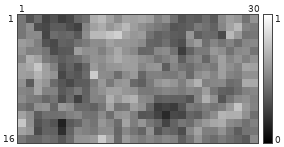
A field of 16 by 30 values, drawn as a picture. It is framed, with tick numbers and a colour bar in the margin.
Slope: none. Average level on the scale: 50%. Grain: blotchy. Histogram: bell-shaped. Odd rows or columns: none.
